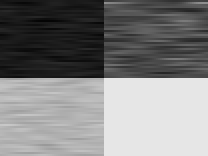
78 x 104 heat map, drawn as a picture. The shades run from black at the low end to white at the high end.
It is made of 2 by 2 panels. Panel 1,1: very low, streaked across, faint in contrast. Panel 1,2: low, streaked across. Panel 2,1: high, streaked across, faint in contrast. Panel 2,2: very high, flat.
